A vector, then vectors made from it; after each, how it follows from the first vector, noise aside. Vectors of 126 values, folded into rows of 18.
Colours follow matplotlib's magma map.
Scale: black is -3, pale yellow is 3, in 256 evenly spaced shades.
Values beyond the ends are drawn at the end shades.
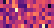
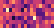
wrapped around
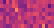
shrunk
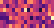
wrapped around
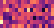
wrapped around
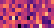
wrapped around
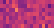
shrunk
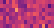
shrunk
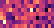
wrapped around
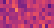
shrunk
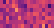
shrunk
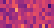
shrunk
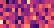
wrapped around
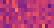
shrunk
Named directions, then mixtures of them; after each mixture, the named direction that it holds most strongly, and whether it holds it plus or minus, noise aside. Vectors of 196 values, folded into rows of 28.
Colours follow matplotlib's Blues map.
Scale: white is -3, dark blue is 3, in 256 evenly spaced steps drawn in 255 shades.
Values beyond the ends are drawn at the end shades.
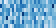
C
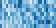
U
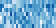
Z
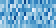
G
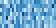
C, plus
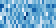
Z, plus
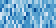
Z, plus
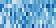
Z, plus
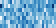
Z, plus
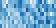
U, plus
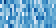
C, minus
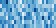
C, minus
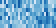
U, plus
